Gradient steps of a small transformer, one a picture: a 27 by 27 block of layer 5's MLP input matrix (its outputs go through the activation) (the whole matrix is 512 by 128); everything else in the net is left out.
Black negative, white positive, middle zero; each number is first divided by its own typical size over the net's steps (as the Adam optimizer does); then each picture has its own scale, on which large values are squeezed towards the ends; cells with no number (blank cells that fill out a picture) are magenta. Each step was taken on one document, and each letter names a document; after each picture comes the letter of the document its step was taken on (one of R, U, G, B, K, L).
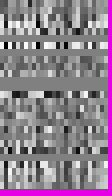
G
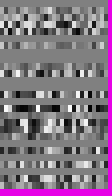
G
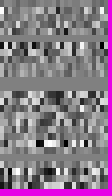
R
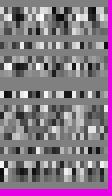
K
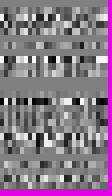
G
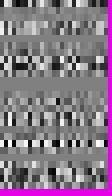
G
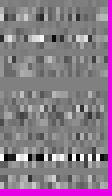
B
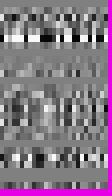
B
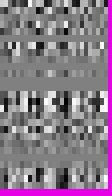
R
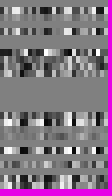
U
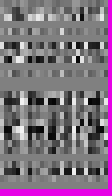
K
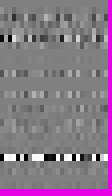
B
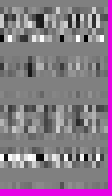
B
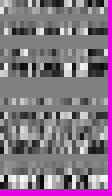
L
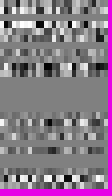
U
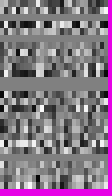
G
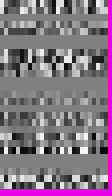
L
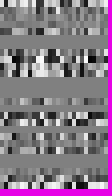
L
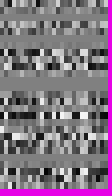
L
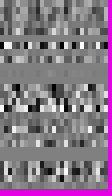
R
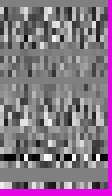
B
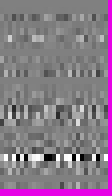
B
